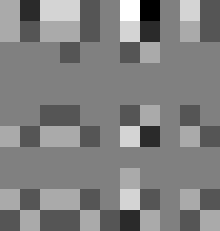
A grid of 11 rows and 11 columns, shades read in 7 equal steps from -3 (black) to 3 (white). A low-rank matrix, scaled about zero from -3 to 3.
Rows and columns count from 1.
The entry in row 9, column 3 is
0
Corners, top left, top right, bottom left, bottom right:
1 -1 -1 1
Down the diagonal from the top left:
1 -1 0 0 0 0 2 0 0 1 1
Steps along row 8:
same same same same same same same same same same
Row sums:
3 1 -1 0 0 -3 1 0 1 2 -3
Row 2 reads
1 -1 1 1 -1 0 2 -2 0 1 -1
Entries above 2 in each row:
1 0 0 0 0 0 0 0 0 0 0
